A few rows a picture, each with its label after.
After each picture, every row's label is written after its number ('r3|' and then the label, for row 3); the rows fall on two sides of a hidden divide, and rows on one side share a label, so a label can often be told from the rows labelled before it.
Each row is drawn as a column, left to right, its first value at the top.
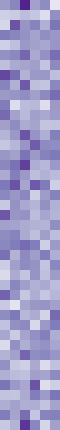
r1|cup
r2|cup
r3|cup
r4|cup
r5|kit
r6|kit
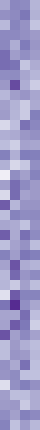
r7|kit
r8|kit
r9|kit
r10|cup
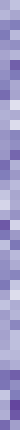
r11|cup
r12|kit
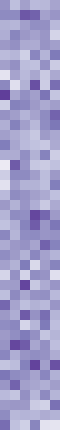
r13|kit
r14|cup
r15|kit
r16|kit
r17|kit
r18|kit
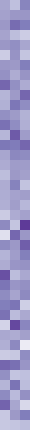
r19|kit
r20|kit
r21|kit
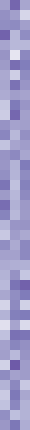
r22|cup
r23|kit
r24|cup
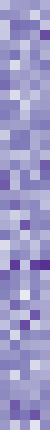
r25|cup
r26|kit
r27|kit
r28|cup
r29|cup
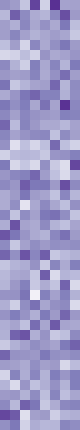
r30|cup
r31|kit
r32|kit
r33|kit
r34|cup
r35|kit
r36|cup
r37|cup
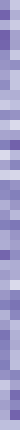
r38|kit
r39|kit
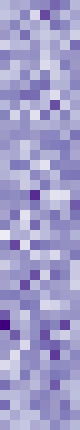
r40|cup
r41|cup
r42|kit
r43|kit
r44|kit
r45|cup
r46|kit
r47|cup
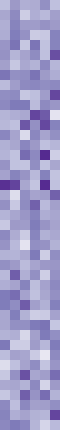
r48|cup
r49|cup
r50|kit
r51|kit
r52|kit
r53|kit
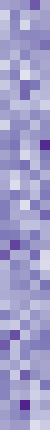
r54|cup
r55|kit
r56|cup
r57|kit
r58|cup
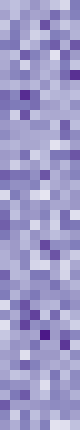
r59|cup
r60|kit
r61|kit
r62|cup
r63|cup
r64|kit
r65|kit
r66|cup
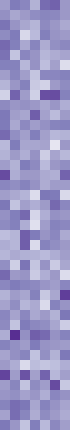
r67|cup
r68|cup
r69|cup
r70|cup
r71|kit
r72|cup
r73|cup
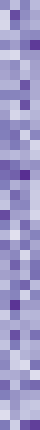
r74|cup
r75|kit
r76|cup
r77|cup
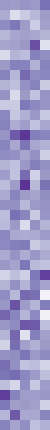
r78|kit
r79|kit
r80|cup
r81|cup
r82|cup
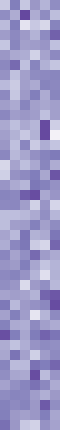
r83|kit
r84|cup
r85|kit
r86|kit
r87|cup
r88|kit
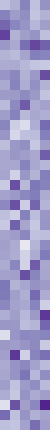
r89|kit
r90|kit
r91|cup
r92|cup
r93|cup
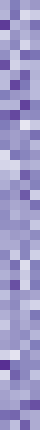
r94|kit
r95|kit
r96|cup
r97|cup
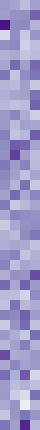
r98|cup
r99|kit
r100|cup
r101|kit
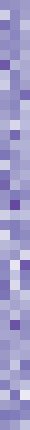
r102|cup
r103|kit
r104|kit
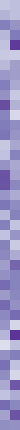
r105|cup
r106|cup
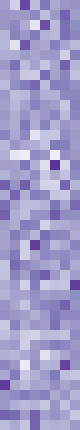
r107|cup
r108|kit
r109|cup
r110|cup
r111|kit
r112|cup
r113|kit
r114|cup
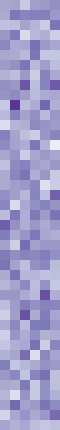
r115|kit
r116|cup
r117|cup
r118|kit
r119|kit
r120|kit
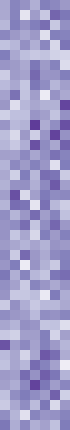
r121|cup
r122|kit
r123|cup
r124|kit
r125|cup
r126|kit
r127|cup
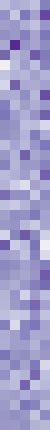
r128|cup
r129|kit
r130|kit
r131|kit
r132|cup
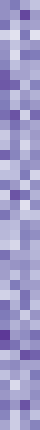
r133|kit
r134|kit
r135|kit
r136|cup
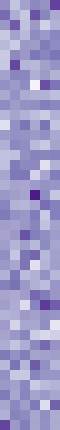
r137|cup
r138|cup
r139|cup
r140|kit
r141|kit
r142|cup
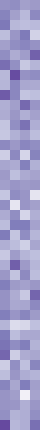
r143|cup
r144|kit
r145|cup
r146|cup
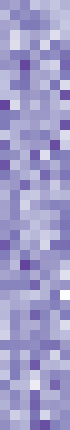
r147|cup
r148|kit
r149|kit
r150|kit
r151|cup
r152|cup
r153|cup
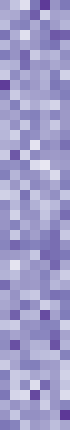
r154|cup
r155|cup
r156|kit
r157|kit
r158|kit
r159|kit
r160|cup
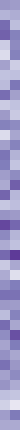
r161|kit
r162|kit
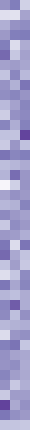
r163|kit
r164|kit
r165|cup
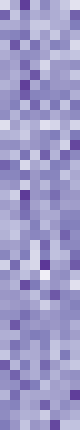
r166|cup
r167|cup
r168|kit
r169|cup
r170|kit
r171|cup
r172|kit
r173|kit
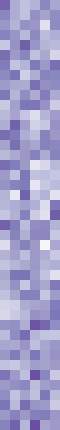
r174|cup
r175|cup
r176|cup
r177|kit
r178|kit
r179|kit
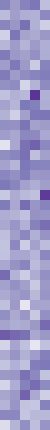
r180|cup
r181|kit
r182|cup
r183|cup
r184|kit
